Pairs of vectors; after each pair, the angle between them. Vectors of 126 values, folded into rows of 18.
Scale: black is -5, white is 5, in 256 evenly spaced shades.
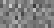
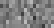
partly aligned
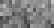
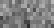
nearly parallel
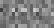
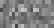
nearly parallel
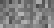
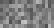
nearly parallel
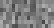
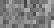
partly aligned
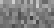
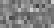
orthogonal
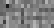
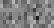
orthogonal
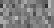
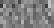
nearly parallel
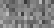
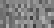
partly opposed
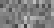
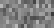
nearly opposite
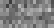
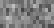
partly opposed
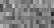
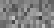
partly opposed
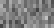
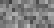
orthogonal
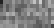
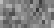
partly opposed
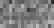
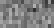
partly aligned
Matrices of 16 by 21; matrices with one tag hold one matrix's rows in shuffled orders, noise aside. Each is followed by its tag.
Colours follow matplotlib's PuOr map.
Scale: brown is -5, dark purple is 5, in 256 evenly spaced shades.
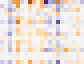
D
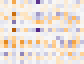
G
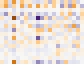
G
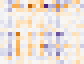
D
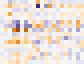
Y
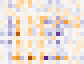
D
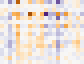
D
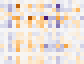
D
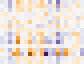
D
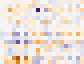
Y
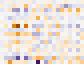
Y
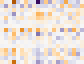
G
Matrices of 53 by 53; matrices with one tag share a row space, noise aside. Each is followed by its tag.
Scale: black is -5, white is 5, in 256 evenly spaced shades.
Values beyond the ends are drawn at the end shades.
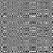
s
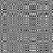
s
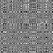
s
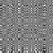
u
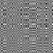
s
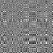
s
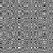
u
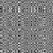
u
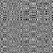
s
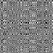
s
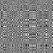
s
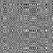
s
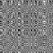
u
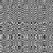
u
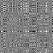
s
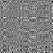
s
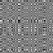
u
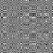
s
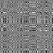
s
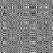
s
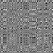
s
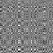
u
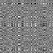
u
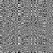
u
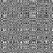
s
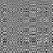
s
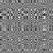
u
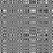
s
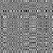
s
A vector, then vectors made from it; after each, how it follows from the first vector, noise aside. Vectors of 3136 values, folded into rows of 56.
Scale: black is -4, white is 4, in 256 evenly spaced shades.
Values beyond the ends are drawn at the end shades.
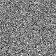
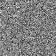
wrapped around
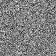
reversed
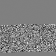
partly zeroed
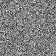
reversed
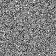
reversed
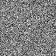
wrapped around
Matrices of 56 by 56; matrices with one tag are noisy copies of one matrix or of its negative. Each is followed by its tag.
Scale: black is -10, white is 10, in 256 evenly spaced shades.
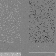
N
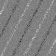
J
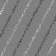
J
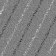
J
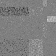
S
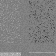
N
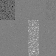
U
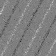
J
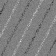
J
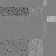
S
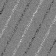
J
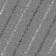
J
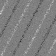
J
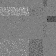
S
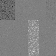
U
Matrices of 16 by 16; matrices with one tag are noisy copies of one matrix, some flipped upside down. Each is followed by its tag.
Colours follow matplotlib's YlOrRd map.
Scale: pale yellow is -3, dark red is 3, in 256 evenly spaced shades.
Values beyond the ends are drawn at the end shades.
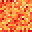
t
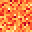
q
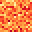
q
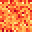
t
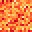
t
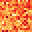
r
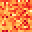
r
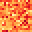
r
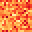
r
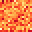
t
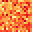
r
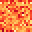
t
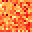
r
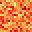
q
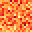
q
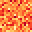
q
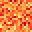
q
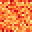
t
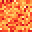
t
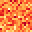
q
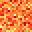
q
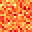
q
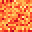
t
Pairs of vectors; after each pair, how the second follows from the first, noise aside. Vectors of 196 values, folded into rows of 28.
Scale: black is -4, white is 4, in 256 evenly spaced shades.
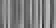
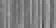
shrunk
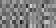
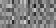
reversed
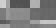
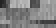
negated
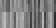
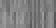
shrunk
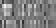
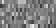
shuffled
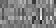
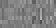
shrunk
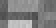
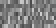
shuffled
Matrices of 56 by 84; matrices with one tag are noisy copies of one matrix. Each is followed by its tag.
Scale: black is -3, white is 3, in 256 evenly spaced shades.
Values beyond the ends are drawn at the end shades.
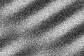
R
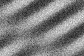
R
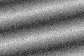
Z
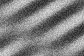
R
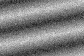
Z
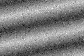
Z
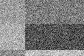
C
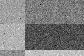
C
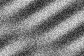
R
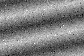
Z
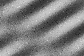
R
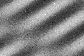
R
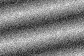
Z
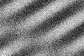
R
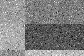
C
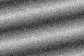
Z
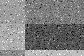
C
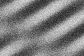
R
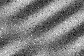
R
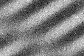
R
